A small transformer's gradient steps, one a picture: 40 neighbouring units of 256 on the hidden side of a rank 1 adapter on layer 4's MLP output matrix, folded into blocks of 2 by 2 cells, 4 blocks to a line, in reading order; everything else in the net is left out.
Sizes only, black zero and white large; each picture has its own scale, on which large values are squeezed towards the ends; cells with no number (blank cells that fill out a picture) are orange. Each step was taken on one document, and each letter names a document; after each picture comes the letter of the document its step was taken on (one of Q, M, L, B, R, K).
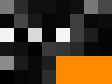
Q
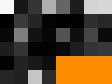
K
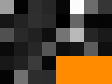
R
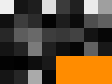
K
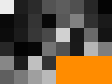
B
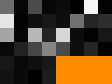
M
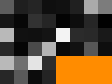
R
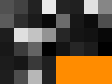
K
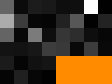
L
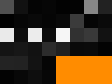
Q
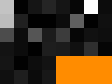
L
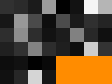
K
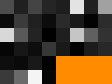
R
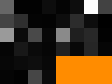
L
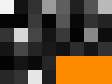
K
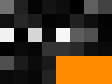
Q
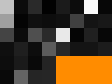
L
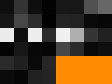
Q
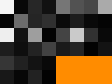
Q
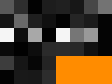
Q
